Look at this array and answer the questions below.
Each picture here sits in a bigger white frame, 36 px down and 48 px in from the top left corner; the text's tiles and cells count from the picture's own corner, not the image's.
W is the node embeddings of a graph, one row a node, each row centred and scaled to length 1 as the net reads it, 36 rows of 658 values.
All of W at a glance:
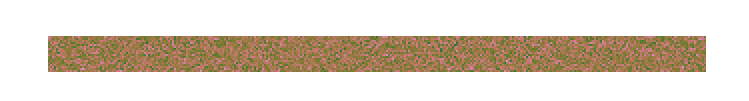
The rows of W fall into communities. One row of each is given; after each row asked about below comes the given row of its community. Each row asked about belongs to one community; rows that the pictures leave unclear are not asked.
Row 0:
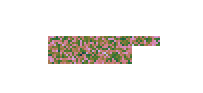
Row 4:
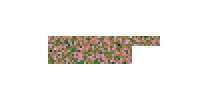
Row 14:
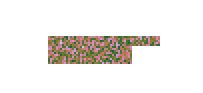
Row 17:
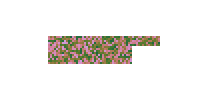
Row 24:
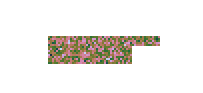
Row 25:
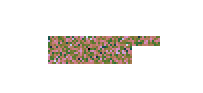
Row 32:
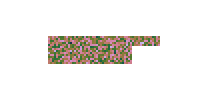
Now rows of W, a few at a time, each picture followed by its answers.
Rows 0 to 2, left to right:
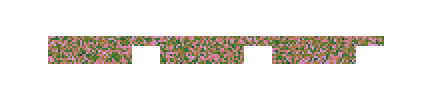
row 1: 4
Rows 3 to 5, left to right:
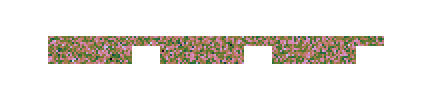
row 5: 24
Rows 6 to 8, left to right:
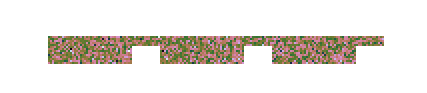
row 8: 17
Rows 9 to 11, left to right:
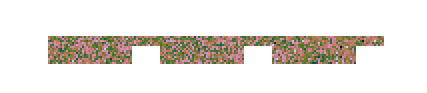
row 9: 17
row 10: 32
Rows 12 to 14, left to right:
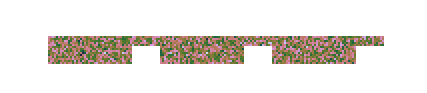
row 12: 0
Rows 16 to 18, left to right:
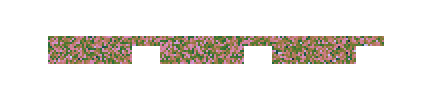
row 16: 25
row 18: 4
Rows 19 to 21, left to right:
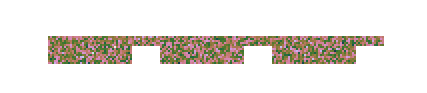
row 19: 4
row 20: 17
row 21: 14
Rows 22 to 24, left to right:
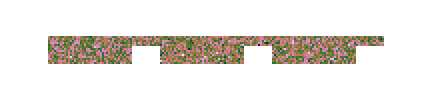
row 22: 25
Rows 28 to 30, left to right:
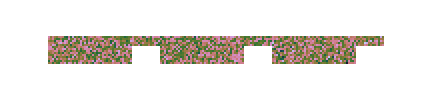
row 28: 0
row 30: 32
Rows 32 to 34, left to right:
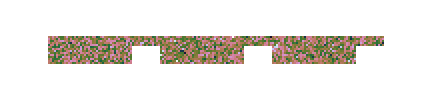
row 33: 32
